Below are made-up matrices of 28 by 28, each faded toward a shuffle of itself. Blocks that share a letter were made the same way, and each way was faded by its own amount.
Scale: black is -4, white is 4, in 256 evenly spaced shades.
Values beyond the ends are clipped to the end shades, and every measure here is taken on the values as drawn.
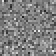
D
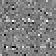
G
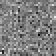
D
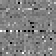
G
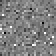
G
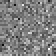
D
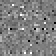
G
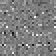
G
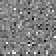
G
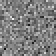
D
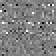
G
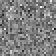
D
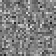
D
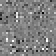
G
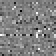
G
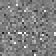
G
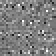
G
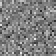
D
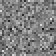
D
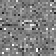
G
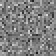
D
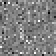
G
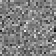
D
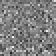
D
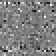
G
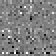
G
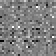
G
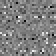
G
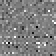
G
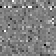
G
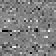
G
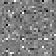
G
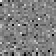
G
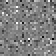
G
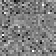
G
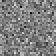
D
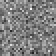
D
